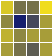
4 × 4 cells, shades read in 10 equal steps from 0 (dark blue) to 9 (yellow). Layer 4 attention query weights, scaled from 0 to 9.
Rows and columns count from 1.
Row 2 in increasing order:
0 2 5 6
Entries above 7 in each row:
2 0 0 0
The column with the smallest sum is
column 2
